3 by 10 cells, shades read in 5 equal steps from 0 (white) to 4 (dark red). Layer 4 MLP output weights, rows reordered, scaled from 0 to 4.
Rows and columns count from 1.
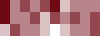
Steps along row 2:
down same up down up down up down up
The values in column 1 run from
1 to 4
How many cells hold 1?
5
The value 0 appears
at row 3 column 6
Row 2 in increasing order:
1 2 2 2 2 3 3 3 3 4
